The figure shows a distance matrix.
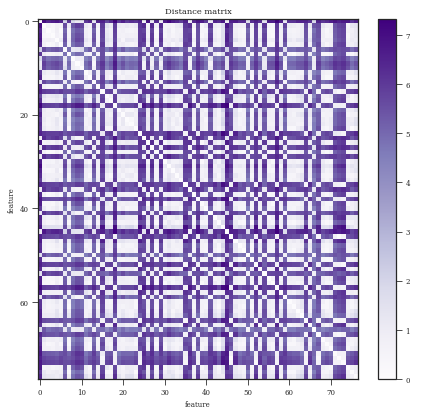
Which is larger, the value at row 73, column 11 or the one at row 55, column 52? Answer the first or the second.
the second
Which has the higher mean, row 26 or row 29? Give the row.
29
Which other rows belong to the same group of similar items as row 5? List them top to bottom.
1, 2, 3, 4, 7, 11, 12, 14, 16, 17, 19, 20, 21, 22, 23, 26, 28, 30, 31, 32, 33, 34, 37, 39, 40, 42, 43, 44, 47, 48, 49, 51, 53, 55, 56, 58, 60, 61, 62, 63, 65, 68, 69, 70, 74, 75, 76
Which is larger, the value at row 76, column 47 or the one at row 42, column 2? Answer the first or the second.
the first
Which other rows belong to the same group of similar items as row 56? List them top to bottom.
1, 2, 3, 4, 5, 7, 11, 12, 14, 16, 17, 19, 20, 21, 22, 23, 26, 28, 30, 31, 32, 33, 34, 37, 39, 40, 42, 43, 44, 47, 48, 49, 51, 53, 55, 58, 60, 61, 62, 63, 65, 68, 69, 70, 74, 75, 76
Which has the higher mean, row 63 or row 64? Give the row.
64
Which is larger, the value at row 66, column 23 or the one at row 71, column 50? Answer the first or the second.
the second
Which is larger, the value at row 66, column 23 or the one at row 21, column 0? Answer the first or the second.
the second
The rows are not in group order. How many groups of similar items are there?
3
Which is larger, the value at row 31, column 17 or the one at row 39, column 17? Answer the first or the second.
the first
